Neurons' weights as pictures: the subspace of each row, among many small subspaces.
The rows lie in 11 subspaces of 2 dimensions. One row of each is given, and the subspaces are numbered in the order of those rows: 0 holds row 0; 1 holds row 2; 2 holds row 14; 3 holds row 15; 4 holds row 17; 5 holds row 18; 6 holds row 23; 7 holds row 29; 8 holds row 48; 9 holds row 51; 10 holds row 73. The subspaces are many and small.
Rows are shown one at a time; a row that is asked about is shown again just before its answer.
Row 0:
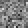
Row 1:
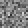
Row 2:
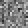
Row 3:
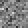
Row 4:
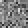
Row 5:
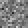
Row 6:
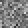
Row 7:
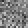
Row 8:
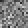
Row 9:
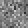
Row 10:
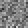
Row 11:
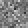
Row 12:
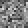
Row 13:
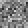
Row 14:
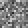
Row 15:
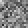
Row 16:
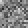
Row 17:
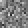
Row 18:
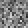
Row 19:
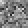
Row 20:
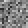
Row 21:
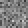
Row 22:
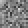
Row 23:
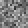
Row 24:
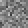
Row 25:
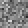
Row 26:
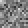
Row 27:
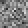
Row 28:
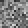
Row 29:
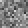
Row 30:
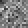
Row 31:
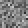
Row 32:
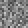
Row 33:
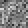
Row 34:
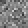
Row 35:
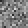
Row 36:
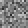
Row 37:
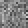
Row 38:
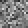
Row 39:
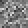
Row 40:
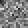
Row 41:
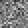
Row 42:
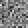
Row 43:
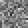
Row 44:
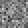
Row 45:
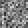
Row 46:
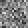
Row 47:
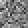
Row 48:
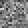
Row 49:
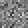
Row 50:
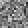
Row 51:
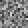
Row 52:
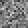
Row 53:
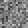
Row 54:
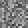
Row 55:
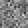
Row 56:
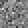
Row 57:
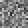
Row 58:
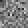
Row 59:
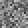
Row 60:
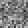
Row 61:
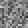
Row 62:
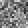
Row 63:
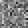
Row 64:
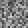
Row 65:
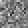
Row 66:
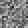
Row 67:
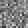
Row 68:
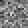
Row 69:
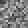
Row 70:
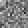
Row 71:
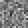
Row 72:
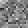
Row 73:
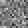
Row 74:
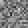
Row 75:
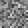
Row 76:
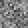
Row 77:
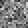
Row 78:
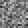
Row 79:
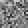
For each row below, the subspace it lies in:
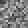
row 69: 1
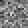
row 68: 9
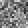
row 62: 7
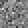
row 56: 2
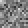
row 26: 1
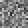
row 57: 9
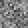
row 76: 6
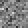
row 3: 2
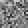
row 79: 5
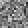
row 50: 0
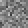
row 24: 4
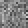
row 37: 1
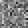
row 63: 1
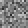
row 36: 8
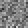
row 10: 0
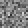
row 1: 8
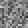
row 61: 8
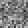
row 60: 10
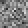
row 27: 10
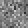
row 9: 6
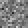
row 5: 2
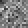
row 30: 3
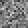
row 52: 8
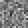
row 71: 9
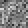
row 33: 1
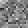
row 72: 9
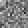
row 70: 4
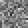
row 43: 9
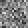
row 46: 10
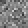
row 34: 10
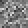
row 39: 9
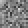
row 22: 1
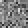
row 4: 3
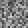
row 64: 5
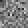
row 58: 4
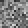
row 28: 7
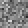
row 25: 8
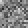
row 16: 3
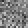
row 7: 10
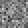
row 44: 0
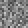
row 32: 5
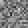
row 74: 3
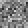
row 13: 0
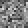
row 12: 0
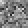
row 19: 9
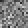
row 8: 5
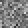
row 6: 7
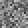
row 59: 7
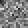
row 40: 1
